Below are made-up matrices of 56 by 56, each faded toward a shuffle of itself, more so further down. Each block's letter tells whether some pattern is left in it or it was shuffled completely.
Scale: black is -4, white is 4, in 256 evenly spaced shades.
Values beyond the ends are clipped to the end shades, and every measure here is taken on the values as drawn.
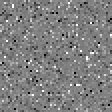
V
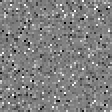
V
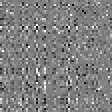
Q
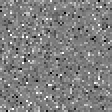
V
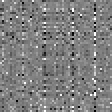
Q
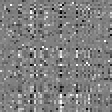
Q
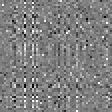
Q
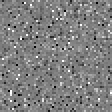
V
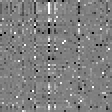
Q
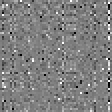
Q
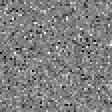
V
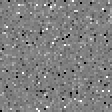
V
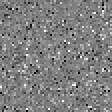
V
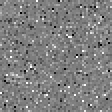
V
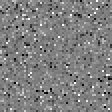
V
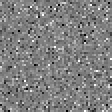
V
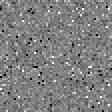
V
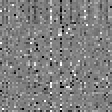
Q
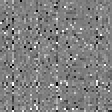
Q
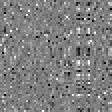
Q
